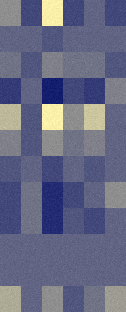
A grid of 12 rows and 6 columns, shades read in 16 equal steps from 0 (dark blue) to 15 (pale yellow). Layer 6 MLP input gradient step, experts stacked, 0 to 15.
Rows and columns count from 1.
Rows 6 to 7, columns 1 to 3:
7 4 8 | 4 5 3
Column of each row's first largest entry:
3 1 3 6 3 3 2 6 2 1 1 1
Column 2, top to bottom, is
3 5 4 5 4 4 5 6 6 5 5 5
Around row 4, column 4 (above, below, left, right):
6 8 0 2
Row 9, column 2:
6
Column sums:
69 57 72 57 65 66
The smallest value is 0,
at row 4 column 3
